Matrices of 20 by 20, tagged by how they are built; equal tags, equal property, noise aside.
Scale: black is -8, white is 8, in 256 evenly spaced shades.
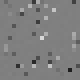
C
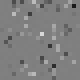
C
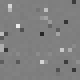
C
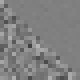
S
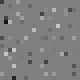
C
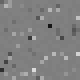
C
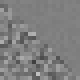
S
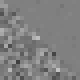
S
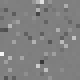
C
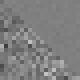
S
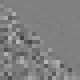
S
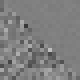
S
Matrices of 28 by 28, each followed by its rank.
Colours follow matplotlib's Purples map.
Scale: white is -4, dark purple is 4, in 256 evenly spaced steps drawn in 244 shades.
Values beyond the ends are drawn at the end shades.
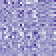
five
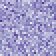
full rank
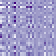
two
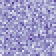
full rank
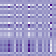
one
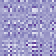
three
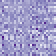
five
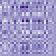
two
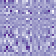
three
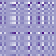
one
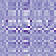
two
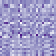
three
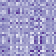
three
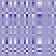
one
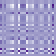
one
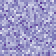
full rank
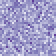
full rank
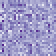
five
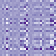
two
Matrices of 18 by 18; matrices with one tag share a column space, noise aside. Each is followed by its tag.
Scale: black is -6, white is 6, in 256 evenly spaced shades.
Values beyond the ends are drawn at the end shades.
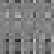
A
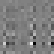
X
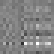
X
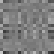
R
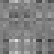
A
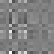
R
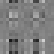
A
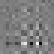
X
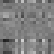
A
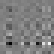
X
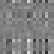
A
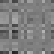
R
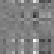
A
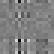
A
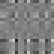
A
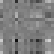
A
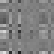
R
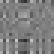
A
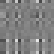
A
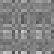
R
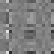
R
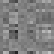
R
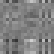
A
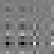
X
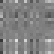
A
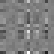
R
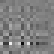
X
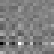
X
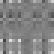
A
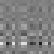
X
